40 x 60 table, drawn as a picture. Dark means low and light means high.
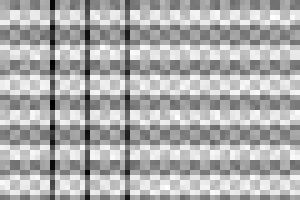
Odd lines: columns 11, 18 and 26. Average level on the scale: 70%. Stripes: horizontal, repeating 6 times. Slope: none.
